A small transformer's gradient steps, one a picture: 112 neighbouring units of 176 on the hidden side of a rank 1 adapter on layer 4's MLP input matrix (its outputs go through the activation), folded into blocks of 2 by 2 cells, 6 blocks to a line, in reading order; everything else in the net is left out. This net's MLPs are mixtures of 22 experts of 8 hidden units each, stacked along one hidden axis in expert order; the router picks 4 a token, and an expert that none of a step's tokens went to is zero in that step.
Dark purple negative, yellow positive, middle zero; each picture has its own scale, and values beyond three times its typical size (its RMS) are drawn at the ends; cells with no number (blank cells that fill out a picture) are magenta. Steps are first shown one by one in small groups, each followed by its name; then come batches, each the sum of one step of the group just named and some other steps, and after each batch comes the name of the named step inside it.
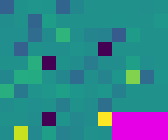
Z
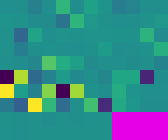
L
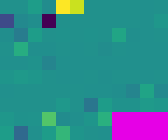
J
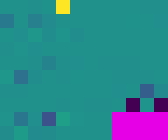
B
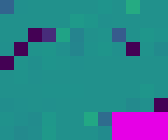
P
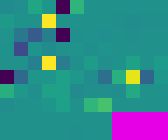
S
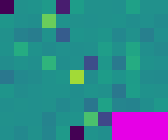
S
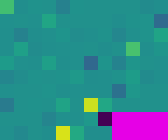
S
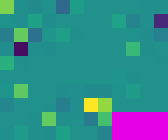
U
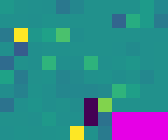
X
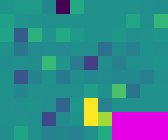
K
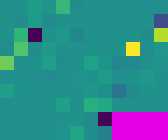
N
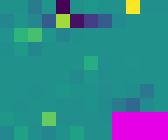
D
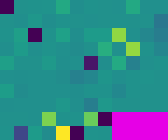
N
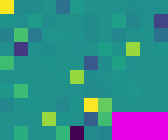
U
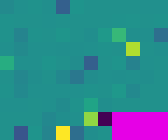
K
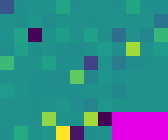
N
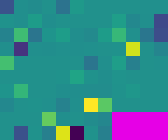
U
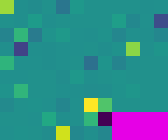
U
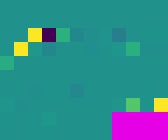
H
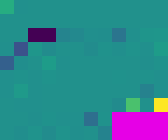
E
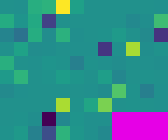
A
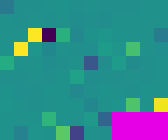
H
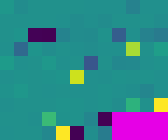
E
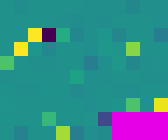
H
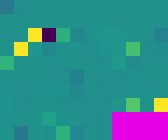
H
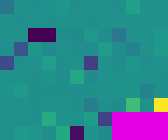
E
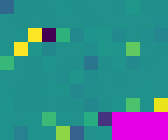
H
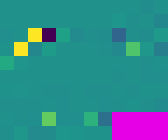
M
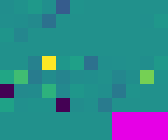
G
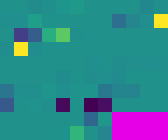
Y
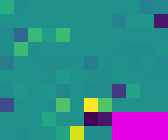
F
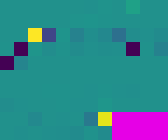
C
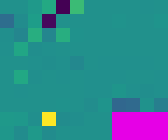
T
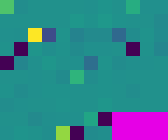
C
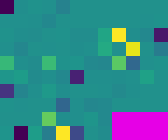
G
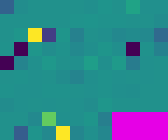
C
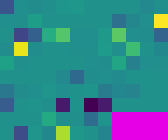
Y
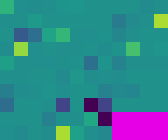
Y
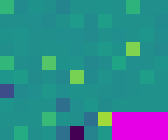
G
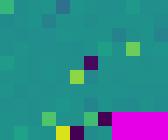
T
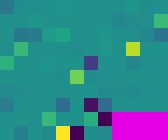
Y
